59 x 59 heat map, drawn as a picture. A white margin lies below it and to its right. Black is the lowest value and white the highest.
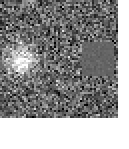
Bumps: one, in the middle left. Odd rows or columns: none. Calmest part: middle right. Odd patch: calmer, in the middle right. Ninth with the highest average: middle left. Stripes: none.
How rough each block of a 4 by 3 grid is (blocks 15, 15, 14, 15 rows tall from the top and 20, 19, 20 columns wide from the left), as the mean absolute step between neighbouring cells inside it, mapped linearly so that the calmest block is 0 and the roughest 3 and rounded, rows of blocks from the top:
2 2 2
2 3 0
2 2 0
2 2 2
